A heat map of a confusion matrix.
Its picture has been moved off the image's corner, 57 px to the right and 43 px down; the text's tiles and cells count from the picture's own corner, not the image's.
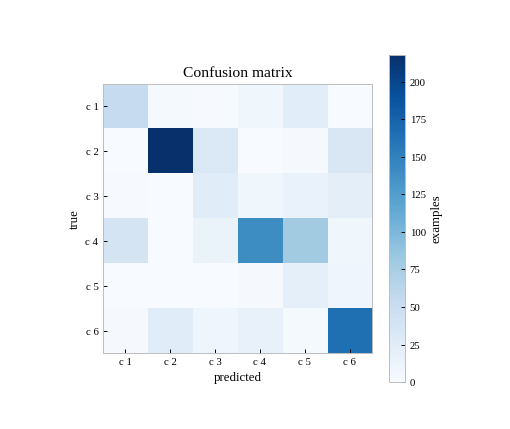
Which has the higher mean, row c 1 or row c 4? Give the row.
c 4
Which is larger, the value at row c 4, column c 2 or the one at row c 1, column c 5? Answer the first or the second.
the second
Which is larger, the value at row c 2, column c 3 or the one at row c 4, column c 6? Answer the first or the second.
the first
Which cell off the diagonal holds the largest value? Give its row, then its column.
c 4, c 5
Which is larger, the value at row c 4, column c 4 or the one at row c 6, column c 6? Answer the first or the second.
the second
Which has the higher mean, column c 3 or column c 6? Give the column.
c 6
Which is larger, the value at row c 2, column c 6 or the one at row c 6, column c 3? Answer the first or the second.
the first
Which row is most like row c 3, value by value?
c 5
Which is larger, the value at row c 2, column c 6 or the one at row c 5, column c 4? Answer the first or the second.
the first
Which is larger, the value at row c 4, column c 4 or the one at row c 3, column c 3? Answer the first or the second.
the first
